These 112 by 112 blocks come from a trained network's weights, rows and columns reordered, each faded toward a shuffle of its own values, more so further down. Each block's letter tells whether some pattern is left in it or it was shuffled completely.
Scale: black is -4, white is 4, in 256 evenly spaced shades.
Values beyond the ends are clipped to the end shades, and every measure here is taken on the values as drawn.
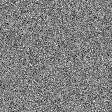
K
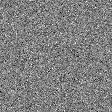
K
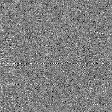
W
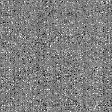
W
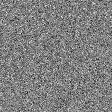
K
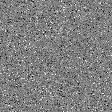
K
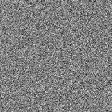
W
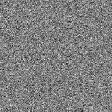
W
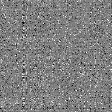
W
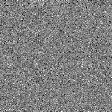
W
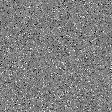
K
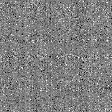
W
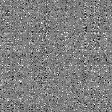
W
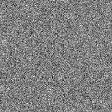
W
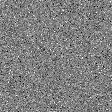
K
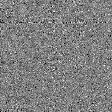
W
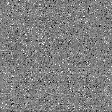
W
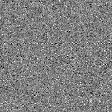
W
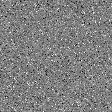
K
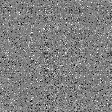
W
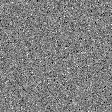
K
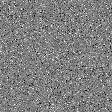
K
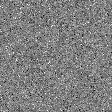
K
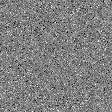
K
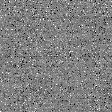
W
